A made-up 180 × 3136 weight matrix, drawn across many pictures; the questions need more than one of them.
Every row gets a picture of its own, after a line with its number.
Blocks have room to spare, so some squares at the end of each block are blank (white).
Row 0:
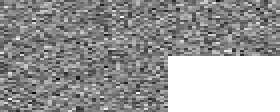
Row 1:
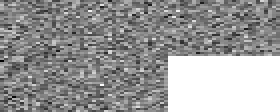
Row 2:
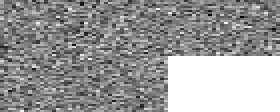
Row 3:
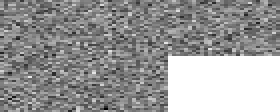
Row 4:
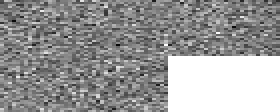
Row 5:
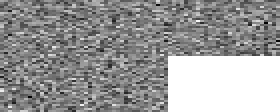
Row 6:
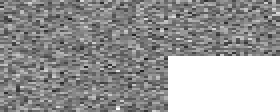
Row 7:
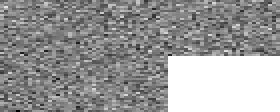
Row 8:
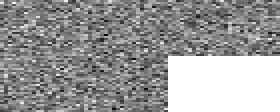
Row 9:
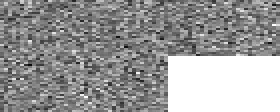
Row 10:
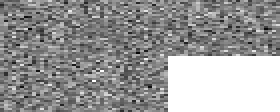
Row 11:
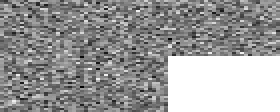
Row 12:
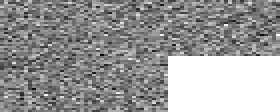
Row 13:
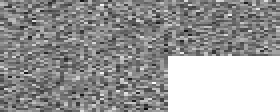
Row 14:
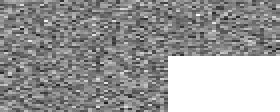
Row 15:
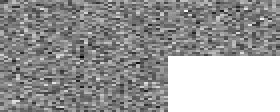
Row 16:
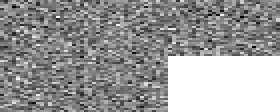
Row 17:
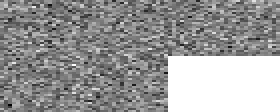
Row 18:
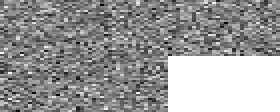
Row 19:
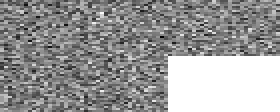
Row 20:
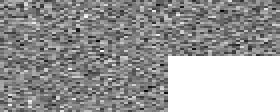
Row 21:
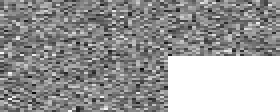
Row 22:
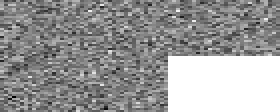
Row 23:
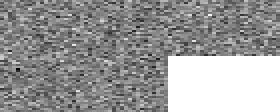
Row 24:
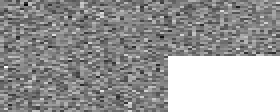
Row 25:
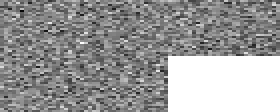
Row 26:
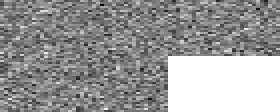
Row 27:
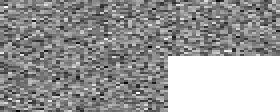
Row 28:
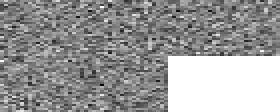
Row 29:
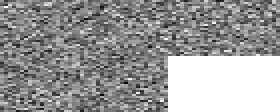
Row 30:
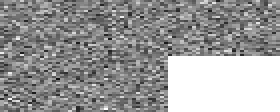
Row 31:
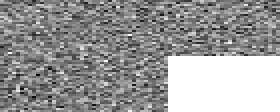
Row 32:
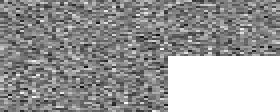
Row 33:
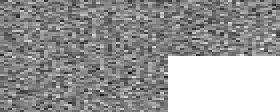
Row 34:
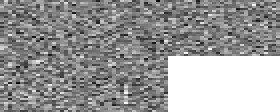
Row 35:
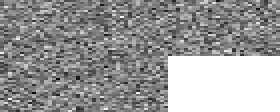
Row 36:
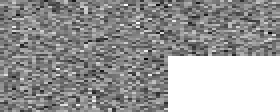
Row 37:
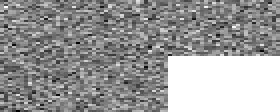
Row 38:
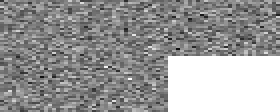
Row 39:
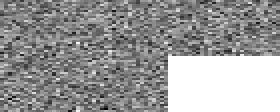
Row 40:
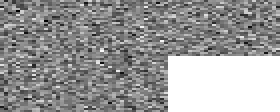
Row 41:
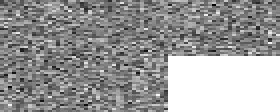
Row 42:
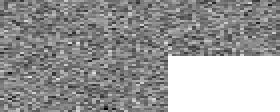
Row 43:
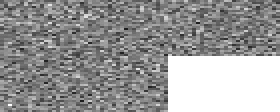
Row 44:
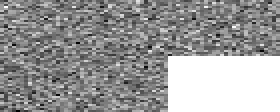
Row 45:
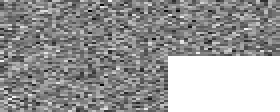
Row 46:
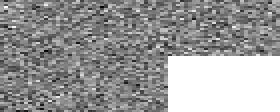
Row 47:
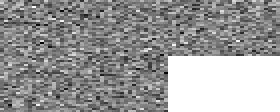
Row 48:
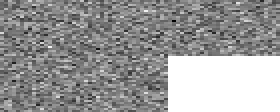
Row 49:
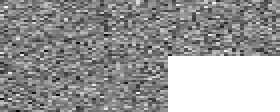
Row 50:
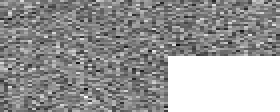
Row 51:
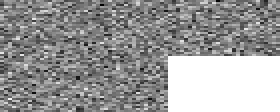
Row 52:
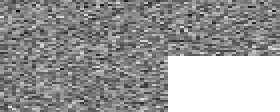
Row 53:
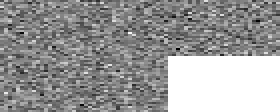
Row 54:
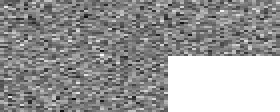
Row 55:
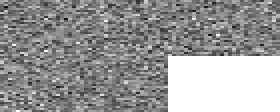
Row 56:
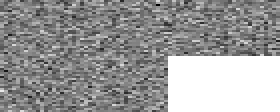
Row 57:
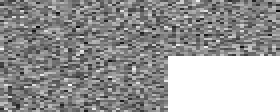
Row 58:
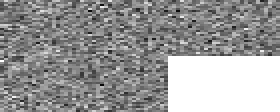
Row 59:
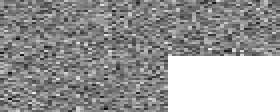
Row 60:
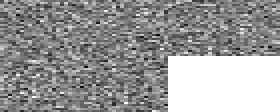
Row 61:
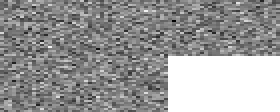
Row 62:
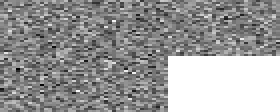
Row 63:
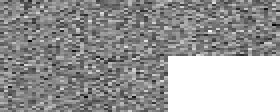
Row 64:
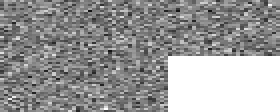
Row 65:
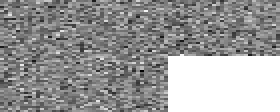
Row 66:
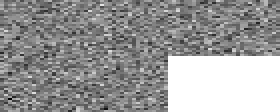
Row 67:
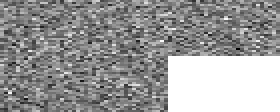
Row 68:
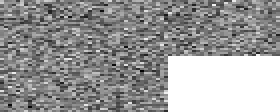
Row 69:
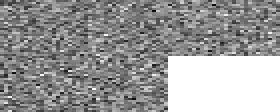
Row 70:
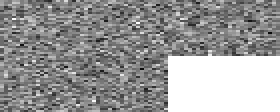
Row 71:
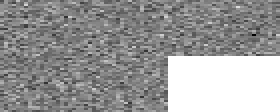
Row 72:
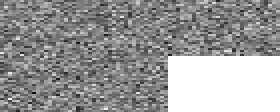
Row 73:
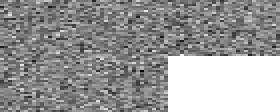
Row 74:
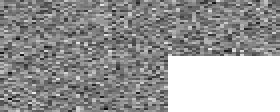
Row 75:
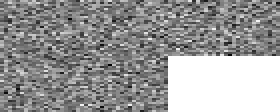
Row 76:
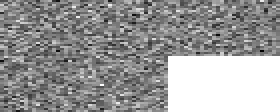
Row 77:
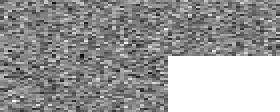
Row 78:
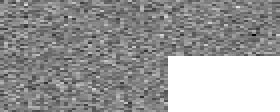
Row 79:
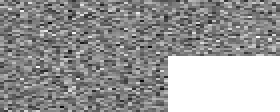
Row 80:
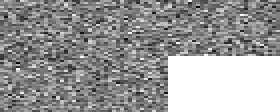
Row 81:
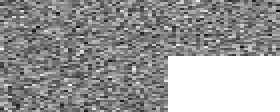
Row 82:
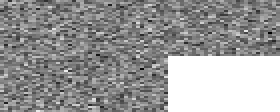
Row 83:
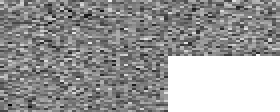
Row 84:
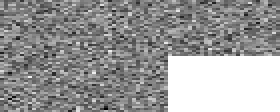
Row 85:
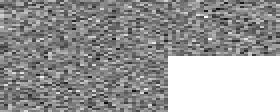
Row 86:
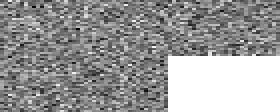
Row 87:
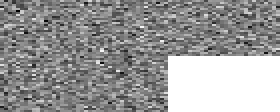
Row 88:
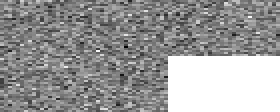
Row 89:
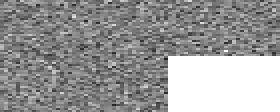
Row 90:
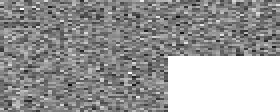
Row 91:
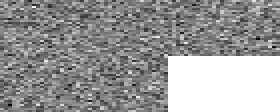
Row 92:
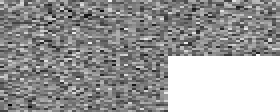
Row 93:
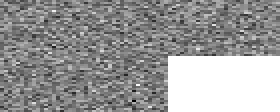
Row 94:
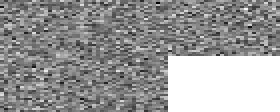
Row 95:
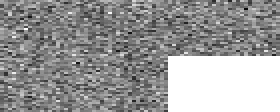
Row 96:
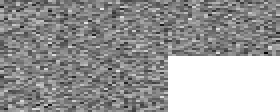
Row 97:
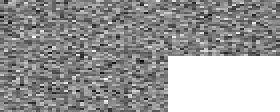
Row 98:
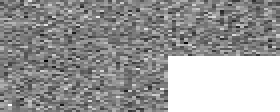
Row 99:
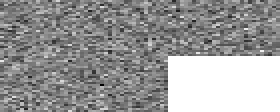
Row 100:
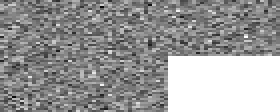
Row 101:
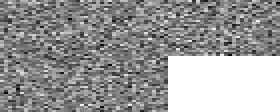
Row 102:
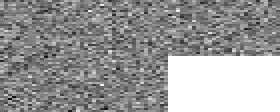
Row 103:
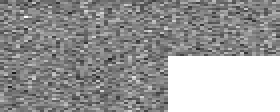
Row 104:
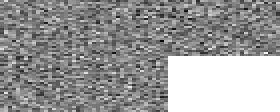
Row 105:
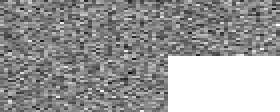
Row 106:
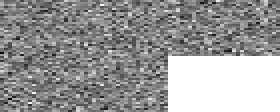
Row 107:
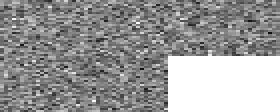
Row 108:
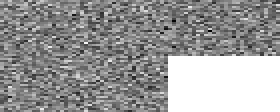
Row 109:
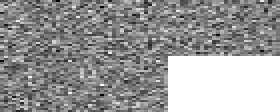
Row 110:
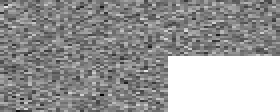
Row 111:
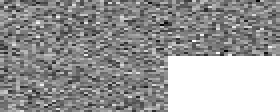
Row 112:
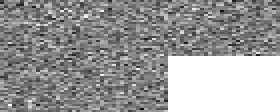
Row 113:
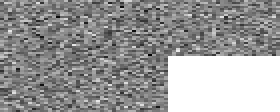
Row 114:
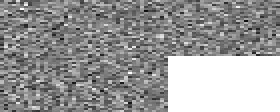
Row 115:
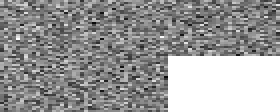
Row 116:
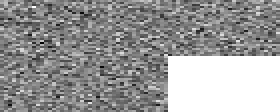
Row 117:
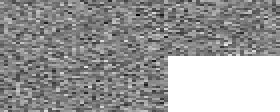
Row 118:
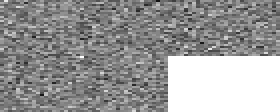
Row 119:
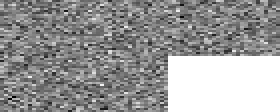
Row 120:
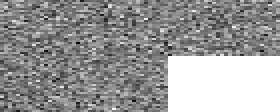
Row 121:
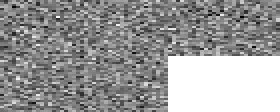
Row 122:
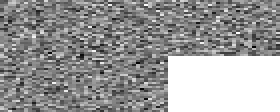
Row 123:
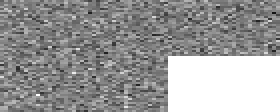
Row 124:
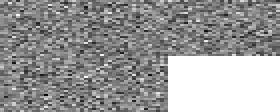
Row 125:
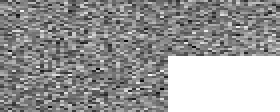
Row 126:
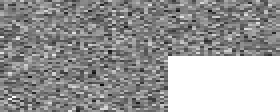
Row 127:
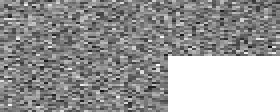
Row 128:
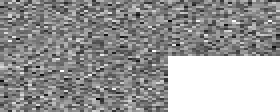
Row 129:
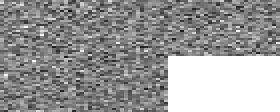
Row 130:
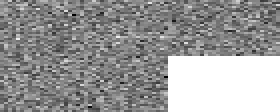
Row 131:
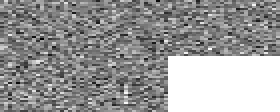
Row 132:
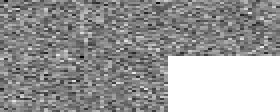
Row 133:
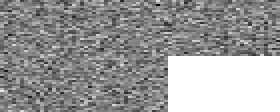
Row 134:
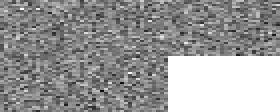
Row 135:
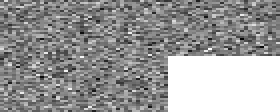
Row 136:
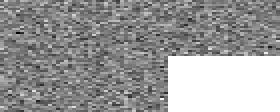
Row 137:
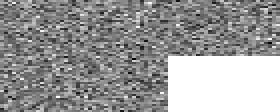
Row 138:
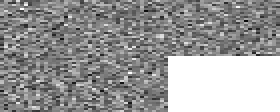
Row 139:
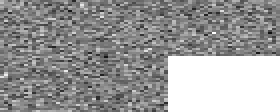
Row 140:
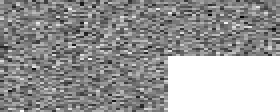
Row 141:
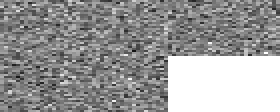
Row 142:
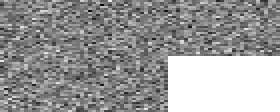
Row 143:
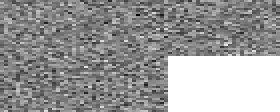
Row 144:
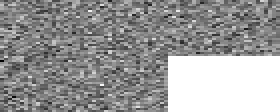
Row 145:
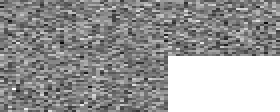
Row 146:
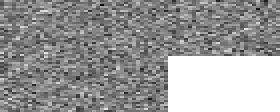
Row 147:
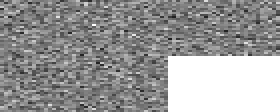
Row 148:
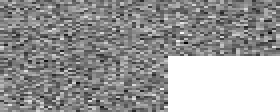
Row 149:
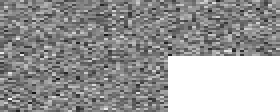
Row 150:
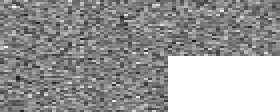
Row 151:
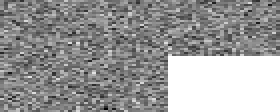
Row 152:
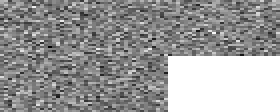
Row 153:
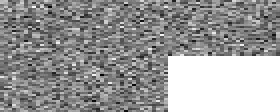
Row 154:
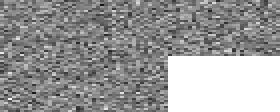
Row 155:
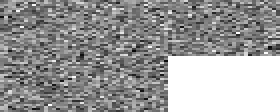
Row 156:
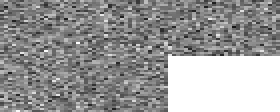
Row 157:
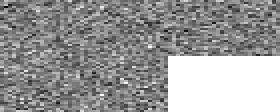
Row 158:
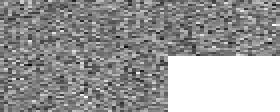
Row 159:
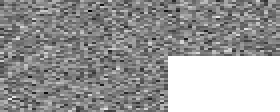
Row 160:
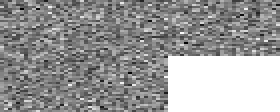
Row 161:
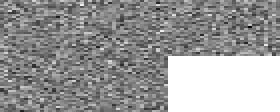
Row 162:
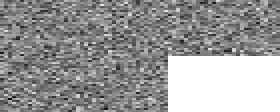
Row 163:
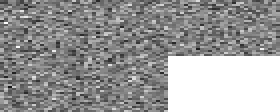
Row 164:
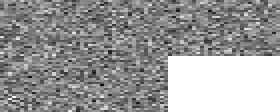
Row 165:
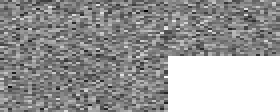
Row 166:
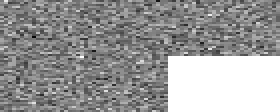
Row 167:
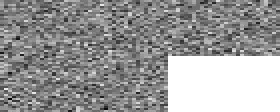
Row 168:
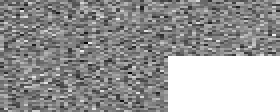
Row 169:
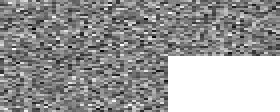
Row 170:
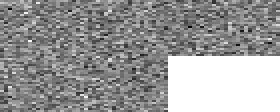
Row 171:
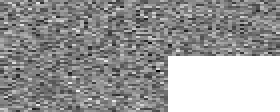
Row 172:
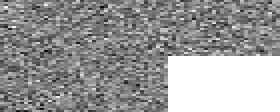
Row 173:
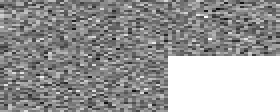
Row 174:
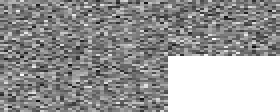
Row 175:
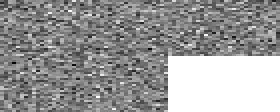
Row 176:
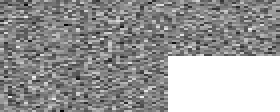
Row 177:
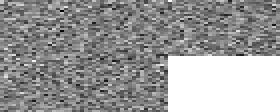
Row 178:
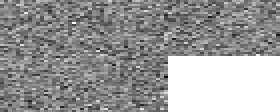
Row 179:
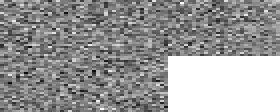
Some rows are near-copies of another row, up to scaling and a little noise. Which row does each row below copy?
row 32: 60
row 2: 140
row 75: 101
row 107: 70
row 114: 138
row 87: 40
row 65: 73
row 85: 173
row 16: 121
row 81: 57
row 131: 34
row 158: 9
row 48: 61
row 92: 83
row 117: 143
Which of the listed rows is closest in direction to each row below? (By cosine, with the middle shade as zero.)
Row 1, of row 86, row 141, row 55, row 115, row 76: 76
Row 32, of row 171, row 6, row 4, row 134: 6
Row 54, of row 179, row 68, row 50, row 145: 68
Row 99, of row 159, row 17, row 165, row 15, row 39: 159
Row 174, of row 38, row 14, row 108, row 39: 14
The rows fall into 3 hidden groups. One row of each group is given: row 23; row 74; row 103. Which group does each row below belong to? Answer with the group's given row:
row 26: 74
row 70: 103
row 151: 74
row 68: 103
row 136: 23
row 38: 23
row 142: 74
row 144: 74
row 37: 74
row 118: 23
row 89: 23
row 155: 23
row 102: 74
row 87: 23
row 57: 103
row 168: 103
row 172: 74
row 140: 23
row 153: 103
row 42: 74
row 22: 74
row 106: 74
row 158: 103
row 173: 23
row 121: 23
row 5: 23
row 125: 103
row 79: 103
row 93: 23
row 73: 103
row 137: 103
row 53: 23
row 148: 103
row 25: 103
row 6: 23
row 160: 103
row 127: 103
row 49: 74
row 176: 103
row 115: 103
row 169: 23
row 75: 23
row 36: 103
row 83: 103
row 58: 74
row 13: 74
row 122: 23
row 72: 74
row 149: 74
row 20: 103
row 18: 74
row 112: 103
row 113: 23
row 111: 23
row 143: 23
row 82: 103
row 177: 103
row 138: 103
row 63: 103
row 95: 103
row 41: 103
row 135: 23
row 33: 103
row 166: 23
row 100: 74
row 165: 103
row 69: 103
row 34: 23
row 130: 103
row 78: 103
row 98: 103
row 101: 23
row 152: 103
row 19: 103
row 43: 103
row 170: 103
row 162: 74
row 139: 103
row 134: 103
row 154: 74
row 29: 74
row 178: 103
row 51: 74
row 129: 103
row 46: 74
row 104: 23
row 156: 74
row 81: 103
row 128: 103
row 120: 74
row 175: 103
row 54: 103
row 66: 74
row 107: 103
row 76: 74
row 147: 23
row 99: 74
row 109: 74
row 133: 23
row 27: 74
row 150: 23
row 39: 74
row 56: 23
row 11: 23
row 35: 74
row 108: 103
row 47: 103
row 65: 103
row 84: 74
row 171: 23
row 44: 74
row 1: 74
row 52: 23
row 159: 74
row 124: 103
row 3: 74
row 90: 103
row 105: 103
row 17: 103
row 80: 23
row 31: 23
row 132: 23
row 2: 23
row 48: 103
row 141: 23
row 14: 23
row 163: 103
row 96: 23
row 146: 74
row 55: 74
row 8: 103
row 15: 23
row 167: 74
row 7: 74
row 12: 103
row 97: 23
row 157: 74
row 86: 103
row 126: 74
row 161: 23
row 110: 74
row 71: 103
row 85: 23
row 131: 23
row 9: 103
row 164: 74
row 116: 103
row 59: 74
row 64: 74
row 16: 23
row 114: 103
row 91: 103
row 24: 103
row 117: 23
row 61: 103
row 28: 74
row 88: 103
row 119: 74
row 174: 23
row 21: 74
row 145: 23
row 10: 103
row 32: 23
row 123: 23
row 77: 23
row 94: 23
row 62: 23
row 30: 74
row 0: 74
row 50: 103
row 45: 74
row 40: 23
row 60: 23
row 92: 103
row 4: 74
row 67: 23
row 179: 74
